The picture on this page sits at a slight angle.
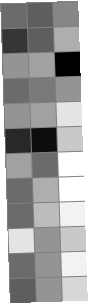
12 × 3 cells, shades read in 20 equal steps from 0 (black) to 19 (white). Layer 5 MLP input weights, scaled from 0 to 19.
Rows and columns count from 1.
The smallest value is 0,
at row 3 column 3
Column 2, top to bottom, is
7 7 12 9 12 1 8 13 14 11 11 11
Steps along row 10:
down up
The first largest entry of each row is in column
3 3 2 3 3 3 3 3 3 1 3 3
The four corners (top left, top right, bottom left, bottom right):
8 10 7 16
